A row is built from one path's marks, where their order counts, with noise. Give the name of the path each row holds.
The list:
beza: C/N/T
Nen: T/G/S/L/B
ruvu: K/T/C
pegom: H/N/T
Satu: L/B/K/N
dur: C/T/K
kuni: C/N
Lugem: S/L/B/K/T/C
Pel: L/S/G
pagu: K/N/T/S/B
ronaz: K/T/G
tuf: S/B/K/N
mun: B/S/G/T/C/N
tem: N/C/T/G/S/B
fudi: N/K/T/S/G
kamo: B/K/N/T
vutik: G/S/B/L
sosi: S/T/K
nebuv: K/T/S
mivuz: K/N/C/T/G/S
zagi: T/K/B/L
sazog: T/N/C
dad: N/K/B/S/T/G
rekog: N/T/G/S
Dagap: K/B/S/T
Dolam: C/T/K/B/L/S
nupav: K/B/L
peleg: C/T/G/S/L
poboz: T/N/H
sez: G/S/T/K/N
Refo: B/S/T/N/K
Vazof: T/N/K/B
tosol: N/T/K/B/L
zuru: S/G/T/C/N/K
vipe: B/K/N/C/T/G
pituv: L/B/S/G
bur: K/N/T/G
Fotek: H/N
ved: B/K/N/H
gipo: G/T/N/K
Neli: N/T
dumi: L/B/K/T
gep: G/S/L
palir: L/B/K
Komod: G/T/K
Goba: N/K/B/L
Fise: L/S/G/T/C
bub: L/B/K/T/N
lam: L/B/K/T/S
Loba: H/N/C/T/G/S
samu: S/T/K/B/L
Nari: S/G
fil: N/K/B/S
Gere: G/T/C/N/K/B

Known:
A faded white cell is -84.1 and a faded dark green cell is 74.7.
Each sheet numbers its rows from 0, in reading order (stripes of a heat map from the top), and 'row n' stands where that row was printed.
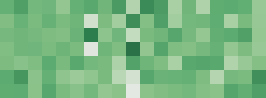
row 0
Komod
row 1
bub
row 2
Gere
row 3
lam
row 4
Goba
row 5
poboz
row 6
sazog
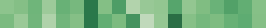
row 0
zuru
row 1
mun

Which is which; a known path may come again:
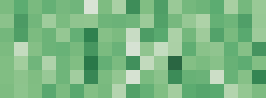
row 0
bub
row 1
Nen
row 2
gipo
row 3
kuni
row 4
mun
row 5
Loba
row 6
Goba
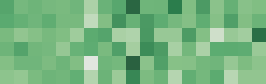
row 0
Dagap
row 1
nebuv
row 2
Fotek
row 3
Komod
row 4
lam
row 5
Satu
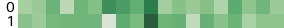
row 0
vutik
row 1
palir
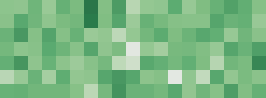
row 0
zuru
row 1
sez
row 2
tosol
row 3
beza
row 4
poboz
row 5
Pel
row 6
sosi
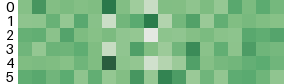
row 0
rekog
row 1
Lugem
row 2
sazog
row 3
Dolam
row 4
tem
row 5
ronaz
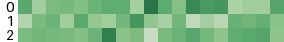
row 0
ved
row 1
Fise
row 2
Gere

